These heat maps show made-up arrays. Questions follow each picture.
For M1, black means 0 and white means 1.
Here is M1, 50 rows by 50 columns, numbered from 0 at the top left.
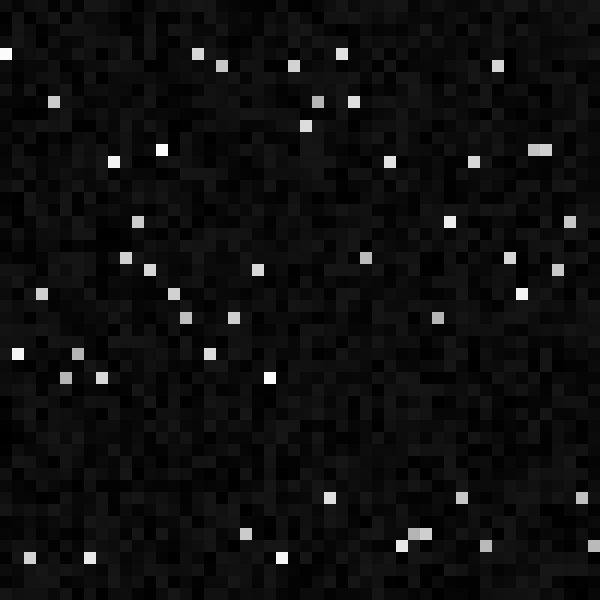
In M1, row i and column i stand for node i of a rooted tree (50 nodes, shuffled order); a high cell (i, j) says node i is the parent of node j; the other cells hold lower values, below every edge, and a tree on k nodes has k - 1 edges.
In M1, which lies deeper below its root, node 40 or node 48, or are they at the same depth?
node 40
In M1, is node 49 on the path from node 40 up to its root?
no
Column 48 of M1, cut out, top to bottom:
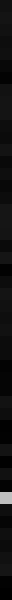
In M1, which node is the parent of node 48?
41
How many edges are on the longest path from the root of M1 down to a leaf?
4
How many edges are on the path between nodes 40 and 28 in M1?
7
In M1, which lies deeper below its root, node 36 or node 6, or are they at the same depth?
the same depth
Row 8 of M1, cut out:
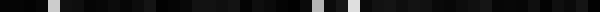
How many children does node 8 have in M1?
3
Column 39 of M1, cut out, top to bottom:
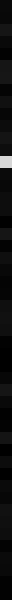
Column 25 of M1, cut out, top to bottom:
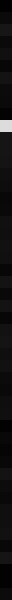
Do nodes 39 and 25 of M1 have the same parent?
no
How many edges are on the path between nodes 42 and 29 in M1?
5
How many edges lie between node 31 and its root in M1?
0
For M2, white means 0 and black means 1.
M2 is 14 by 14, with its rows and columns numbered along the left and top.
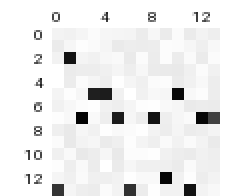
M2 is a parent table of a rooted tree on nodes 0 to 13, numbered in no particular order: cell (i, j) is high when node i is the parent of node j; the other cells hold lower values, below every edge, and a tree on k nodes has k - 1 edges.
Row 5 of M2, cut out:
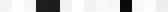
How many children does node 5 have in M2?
3
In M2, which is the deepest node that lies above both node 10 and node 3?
5
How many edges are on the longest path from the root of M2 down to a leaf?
2
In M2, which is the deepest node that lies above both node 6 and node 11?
13
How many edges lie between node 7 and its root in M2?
0
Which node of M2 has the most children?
7
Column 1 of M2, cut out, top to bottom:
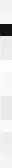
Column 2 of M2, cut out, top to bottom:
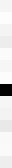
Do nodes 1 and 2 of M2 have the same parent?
no
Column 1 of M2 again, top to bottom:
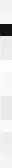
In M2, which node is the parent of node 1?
2
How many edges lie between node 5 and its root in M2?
1
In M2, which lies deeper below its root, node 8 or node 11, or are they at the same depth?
node 11
